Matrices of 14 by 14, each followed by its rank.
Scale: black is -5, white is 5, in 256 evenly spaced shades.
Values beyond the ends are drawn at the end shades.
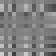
one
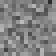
full rank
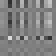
one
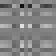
one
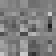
two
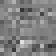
three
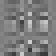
two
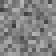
full rank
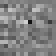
three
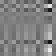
one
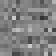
three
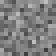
full rank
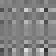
one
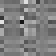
two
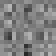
two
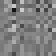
two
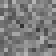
full rank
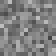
full rank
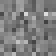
three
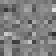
three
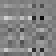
two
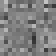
three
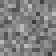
full rank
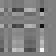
one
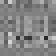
two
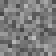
full rank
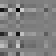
one
